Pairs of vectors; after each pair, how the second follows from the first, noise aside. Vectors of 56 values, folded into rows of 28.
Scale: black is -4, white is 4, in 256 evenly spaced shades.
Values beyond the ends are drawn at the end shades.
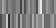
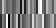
scaled up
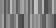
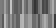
sign-scrambled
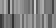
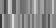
sign-scrambled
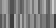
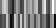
scaled up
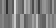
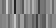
sign-scrambled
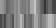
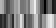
scaled up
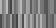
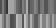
sign-scrambled
